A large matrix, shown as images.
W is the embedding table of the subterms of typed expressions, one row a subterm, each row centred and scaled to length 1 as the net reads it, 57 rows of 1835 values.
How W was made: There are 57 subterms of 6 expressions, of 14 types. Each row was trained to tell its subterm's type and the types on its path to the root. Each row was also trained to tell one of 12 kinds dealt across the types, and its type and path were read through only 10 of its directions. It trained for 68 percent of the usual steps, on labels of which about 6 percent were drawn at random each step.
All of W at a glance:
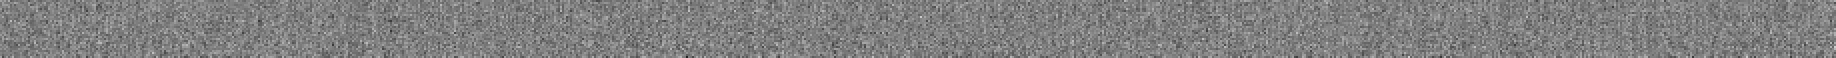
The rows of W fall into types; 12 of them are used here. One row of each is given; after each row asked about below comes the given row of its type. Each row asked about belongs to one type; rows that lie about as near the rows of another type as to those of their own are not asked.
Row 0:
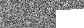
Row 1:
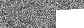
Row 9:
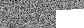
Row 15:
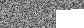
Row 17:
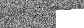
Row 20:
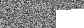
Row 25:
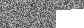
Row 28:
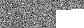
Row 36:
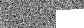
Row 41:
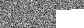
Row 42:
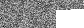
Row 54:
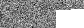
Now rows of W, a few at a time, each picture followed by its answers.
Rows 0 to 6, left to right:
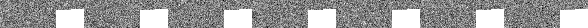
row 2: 28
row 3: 54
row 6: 1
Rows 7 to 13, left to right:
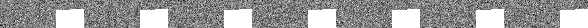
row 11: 54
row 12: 25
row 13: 17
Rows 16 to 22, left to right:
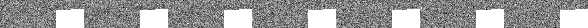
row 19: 41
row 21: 54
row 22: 41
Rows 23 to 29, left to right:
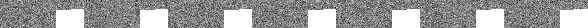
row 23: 9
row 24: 28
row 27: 25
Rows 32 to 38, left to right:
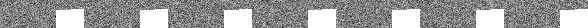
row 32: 0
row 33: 0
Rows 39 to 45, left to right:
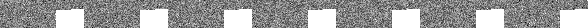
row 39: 17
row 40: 28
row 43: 15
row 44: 0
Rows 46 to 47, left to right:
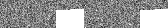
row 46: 15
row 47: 15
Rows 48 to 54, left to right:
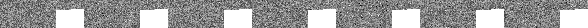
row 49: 17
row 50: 15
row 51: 1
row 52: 54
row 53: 17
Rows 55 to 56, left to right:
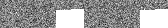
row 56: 42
